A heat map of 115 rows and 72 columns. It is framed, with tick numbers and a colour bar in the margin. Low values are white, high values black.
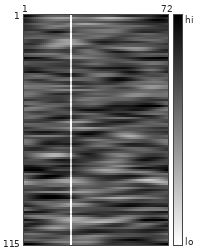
Average level on the scale: 70%. Grain: streaks across. Odd lines: column 24. Slope: none.
